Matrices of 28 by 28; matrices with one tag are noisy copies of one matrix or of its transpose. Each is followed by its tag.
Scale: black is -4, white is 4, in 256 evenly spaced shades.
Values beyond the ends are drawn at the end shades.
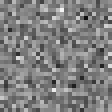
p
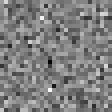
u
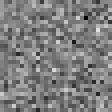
p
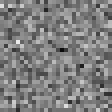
u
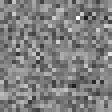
p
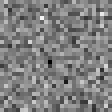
u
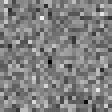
u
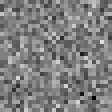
p
